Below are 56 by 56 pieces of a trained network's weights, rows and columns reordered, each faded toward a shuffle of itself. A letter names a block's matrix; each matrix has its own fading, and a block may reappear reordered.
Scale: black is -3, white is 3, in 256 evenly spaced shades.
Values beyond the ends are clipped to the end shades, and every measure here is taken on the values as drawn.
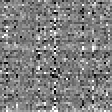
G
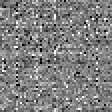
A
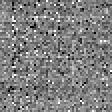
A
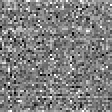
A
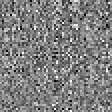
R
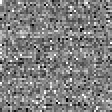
A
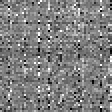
G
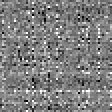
G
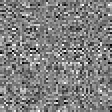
R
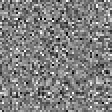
R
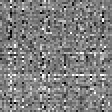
G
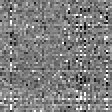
G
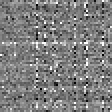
G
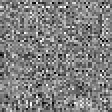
R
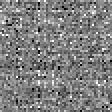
A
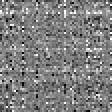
G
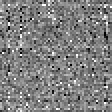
A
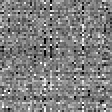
G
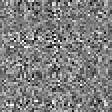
R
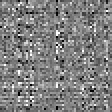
G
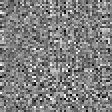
R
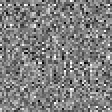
R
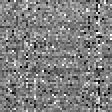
A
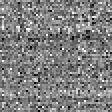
A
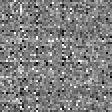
A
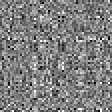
R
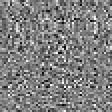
R
